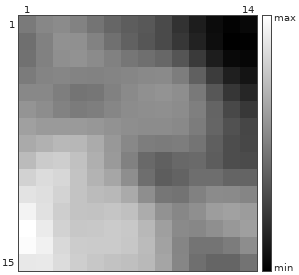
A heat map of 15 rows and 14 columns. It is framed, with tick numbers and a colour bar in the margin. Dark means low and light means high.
The top right is the roughest part. No lone cell stands out from its neighbours. The top right is the ninth with the lowest average. Values rise toward the bottom left.
